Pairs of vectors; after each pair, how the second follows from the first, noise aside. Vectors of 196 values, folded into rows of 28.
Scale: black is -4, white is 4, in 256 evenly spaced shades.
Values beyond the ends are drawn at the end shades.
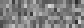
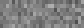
shrunk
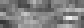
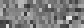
sign-scrambled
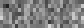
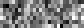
scaled up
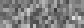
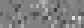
partly zeroed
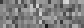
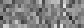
wrapped around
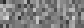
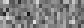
wrapped around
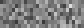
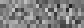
negated
